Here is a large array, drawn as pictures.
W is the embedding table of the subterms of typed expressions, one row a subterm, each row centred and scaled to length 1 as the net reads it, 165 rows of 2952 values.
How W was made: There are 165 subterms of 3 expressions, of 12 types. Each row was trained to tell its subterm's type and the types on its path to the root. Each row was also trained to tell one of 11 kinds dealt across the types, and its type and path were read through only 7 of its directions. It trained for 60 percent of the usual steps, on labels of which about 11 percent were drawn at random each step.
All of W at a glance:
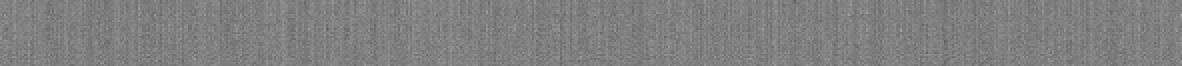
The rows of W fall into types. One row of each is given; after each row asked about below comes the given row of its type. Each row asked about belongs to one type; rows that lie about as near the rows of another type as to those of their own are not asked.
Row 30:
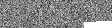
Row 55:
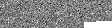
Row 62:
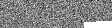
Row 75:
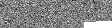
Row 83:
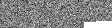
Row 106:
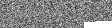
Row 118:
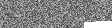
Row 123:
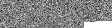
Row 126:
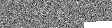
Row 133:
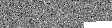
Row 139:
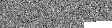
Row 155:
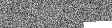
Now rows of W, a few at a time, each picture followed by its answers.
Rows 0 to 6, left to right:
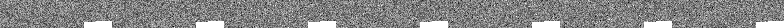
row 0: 139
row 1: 133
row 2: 139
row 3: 123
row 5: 155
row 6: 55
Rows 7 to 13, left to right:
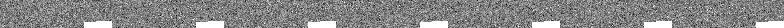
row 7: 139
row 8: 75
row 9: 30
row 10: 118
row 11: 126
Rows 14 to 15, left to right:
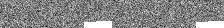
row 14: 123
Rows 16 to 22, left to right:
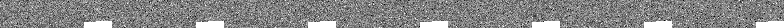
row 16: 83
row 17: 55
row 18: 126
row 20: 155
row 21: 62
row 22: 123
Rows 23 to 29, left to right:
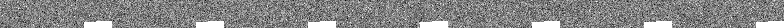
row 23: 139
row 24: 75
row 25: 126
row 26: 155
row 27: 155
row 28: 55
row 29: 126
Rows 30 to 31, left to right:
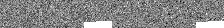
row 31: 75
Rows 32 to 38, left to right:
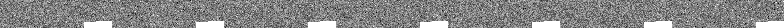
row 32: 126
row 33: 133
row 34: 123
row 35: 123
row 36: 106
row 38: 75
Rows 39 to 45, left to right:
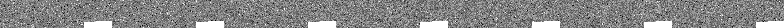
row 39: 106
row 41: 139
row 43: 83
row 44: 62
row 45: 55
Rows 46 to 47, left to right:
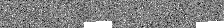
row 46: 123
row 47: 106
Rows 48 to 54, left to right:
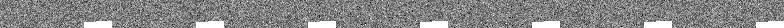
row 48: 118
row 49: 155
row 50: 30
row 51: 106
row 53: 55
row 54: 126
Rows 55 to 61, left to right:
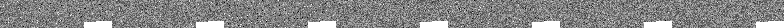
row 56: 62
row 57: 139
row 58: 123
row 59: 118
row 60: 133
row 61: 30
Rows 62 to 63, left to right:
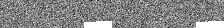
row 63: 155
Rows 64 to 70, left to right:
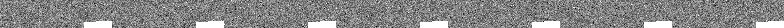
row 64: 155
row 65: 133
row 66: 139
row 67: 118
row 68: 118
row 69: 139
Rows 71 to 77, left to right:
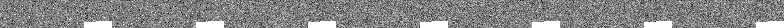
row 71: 133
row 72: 155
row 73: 30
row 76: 155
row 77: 123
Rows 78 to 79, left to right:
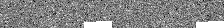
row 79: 30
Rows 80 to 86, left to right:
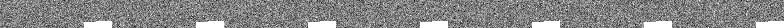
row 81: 106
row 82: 75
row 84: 62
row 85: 155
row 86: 126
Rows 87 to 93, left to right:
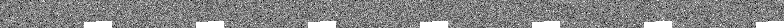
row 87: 83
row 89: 75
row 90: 83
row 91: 75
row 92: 123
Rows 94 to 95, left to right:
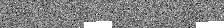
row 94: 133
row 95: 139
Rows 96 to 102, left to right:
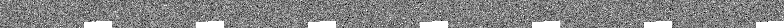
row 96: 139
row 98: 123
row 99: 118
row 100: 106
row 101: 75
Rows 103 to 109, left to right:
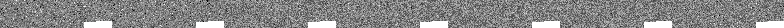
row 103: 55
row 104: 83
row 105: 123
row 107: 30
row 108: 30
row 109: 106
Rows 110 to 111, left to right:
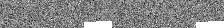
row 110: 123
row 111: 126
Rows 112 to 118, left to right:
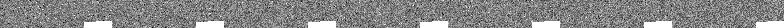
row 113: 83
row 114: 30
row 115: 126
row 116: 139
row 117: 55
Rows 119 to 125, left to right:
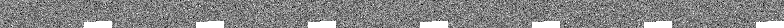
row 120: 106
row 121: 55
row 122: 83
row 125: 106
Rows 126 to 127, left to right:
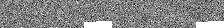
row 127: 155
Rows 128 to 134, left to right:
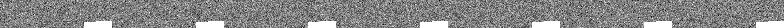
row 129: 133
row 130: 155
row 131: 62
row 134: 139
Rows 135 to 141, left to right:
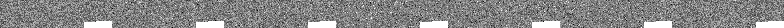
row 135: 83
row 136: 30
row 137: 106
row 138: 106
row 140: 75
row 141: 155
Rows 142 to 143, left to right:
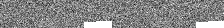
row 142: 133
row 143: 133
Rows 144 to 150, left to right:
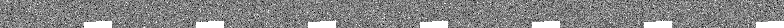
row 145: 55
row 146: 62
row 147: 62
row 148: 83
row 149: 55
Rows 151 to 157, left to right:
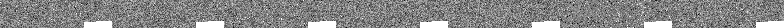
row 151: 123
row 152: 106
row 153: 83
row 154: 106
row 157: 106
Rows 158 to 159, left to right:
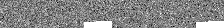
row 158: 118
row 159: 139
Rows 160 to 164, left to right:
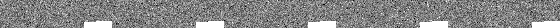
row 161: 139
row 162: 55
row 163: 118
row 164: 155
